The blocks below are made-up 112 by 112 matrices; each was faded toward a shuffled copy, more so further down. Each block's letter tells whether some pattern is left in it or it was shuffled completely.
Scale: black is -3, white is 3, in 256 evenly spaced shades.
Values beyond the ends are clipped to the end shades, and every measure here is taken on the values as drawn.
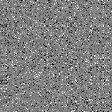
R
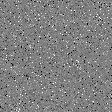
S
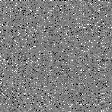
R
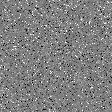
S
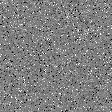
S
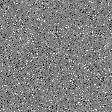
S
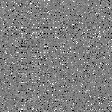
R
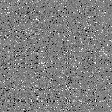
R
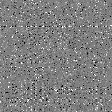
R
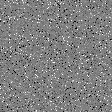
S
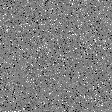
S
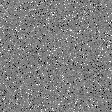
S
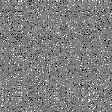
R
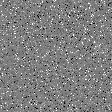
S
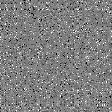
R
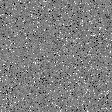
S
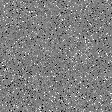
S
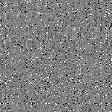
R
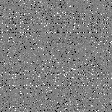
R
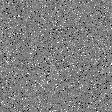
S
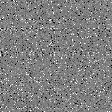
R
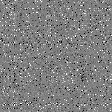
R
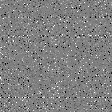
R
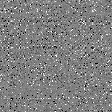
R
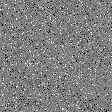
S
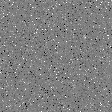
S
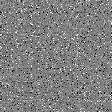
R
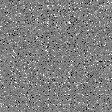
R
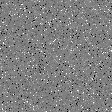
S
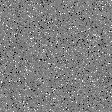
S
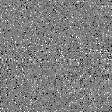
R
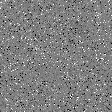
S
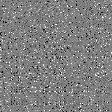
R
